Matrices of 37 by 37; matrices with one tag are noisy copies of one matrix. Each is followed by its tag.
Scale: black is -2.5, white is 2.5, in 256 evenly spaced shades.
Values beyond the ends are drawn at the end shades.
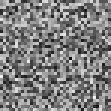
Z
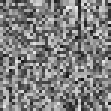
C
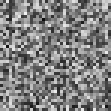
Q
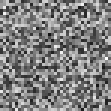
Z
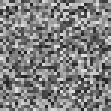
Z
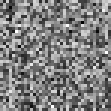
Q
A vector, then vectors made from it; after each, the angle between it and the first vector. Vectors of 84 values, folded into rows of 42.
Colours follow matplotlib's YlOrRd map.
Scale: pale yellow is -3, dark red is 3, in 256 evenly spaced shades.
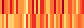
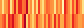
nearly opposite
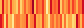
partly aligned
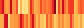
partly aligned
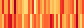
orthogonal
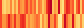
partly opposed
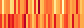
nearly opposite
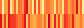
nearly opposite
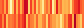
partly opposed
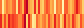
nearly opposite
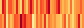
orthogonal
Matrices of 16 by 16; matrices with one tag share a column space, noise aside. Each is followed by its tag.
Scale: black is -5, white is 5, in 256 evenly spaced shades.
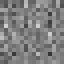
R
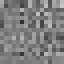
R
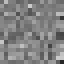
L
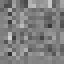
R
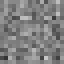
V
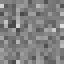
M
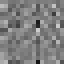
M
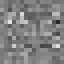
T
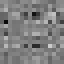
T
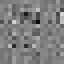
T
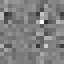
T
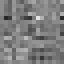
V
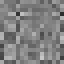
L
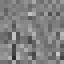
L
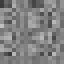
R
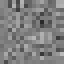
R
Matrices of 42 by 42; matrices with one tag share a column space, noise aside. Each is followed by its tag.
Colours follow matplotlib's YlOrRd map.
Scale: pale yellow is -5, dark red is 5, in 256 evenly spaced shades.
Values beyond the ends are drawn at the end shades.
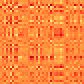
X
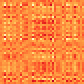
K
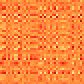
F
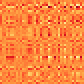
X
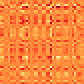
X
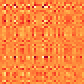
X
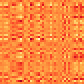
K
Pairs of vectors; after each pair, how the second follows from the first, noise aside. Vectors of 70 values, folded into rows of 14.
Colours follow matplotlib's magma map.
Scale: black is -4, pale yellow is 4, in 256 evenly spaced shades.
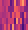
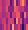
copied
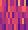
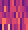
reversed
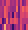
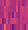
shrunk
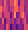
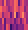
copied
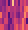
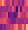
shuffled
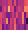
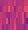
shrunk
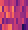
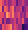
copied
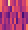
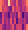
copied
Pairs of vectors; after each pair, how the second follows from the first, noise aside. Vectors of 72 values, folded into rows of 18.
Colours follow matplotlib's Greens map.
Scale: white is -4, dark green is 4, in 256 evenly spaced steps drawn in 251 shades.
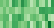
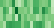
wrapped around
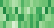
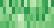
wrapped around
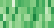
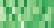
wrapped around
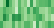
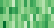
wrapped around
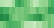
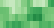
wrapped around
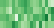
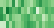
reversed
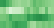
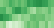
wrapped around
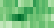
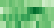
reversed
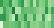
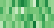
wrapped around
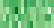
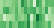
reversed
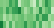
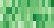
reversed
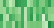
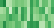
reversed
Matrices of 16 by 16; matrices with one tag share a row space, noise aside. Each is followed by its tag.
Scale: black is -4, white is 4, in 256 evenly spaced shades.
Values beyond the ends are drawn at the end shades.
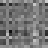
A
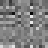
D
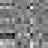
D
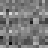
A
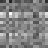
A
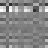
A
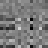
D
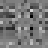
D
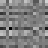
A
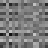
A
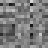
D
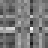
D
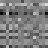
A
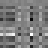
D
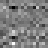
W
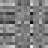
D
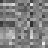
D
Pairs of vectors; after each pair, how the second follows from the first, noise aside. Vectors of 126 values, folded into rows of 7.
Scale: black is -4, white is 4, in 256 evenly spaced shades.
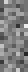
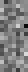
negated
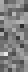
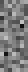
sign-scrambled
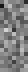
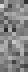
sign-scrambled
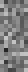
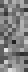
negated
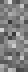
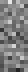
sign-scrambled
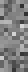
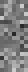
negated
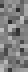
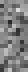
sign-scrambled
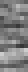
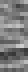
negated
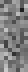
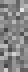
sign-scrambled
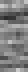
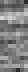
negated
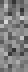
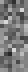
sign-scrambled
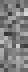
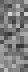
sign-scrambled
